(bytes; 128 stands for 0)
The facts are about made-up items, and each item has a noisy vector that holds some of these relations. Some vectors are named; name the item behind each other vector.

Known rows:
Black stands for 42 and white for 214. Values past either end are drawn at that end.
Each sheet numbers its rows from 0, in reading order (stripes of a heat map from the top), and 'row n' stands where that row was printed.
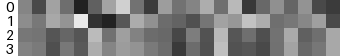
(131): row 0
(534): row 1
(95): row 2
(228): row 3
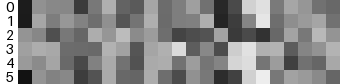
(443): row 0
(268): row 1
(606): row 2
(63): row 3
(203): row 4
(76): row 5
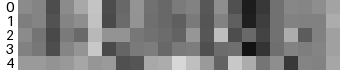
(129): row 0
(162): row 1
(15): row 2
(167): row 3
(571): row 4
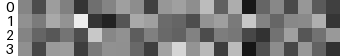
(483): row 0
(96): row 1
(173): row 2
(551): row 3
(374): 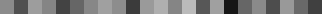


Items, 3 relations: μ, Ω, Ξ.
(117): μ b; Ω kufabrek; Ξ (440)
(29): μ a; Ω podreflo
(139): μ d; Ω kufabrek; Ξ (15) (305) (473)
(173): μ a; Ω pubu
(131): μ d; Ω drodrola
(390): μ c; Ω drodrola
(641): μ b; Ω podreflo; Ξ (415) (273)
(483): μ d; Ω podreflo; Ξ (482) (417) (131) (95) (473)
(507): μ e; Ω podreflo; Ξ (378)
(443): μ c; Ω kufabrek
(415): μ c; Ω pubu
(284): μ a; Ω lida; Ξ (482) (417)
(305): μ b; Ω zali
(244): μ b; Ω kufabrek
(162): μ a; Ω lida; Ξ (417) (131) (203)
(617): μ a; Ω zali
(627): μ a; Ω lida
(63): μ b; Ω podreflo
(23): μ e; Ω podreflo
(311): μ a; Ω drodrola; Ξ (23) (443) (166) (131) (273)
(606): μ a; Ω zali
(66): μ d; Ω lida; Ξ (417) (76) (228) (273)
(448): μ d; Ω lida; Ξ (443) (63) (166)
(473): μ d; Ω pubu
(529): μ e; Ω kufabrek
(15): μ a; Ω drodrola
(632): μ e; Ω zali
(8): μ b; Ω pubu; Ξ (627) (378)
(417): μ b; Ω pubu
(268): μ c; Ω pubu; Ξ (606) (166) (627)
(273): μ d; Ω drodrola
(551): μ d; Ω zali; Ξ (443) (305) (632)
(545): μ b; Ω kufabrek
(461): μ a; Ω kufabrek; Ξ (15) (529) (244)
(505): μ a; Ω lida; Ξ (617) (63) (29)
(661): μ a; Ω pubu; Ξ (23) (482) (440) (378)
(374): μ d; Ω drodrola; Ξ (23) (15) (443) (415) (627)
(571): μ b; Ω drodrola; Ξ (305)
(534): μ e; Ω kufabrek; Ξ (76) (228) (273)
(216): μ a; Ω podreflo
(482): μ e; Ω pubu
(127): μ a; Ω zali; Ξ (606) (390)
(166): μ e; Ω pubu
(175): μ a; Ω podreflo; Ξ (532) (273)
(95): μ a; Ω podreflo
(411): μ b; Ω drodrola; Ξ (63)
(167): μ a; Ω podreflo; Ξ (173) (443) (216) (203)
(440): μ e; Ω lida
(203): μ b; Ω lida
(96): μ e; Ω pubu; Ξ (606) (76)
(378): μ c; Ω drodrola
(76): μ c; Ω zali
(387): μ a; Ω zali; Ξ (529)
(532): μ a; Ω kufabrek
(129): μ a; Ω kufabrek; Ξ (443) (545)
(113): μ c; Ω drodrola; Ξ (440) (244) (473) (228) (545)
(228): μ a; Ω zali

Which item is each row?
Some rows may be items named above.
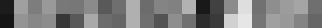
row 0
(268)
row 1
(76)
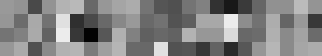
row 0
(127)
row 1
(166)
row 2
(507)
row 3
(505)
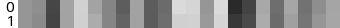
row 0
(387)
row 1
(387)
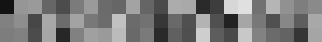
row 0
(378)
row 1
(175)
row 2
(532)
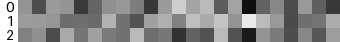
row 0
(139)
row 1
(244)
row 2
(175)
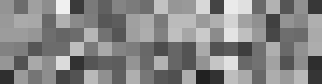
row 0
(529)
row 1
(117)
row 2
(244)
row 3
(627)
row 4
(632)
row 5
(390)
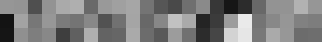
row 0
(127)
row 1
(113)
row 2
(415)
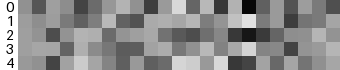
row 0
(448)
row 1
(305)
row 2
(127)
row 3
(8)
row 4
(387)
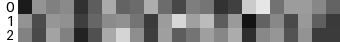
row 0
(76)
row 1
(139)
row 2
(273)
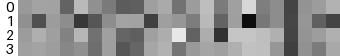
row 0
(8)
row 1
(66)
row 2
(411)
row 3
(641)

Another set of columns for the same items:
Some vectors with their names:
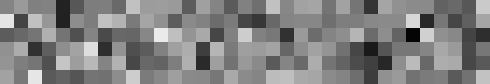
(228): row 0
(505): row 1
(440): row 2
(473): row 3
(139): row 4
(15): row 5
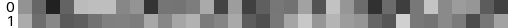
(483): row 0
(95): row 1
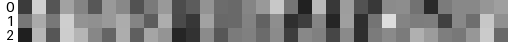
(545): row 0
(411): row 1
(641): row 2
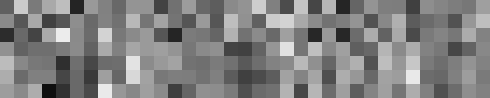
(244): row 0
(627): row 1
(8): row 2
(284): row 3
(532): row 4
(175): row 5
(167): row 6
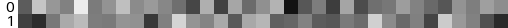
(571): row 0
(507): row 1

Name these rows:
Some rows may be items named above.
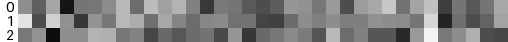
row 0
(127)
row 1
(505)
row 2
(66)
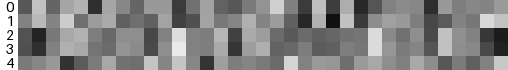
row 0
(244)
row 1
(63)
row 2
(507)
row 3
(507)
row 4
(606)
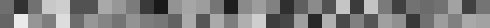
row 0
(113)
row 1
(305)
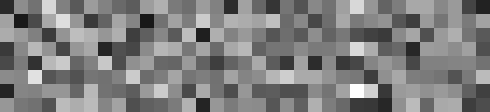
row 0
(534)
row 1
(378)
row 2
(551)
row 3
(166)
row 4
(117)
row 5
(15)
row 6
(96)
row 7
(139)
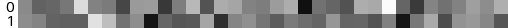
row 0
(390)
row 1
(448)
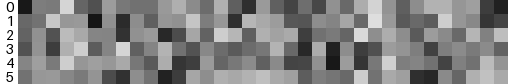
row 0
(534)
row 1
(529)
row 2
(76)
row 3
(117)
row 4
(411)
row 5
(443)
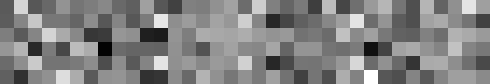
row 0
(203)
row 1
(632)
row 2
(415)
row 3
(273)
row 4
(632)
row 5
(268)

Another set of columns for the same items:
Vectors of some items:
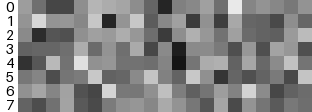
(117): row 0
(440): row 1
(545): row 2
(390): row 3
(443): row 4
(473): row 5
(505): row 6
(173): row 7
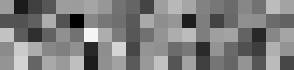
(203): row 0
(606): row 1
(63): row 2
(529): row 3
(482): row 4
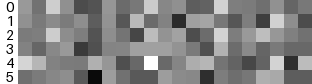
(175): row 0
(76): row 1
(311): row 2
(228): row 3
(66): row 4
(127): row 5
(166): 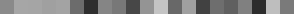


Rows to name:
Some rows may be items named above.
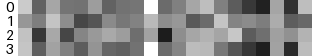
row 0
(273)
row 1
(175)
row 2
(641)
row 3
(273)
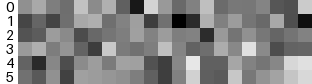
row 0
(448)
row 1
(378)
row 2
(15)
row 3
(505)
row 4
(305)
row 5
(571)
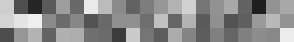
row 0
(63)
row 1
(534)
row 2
(551)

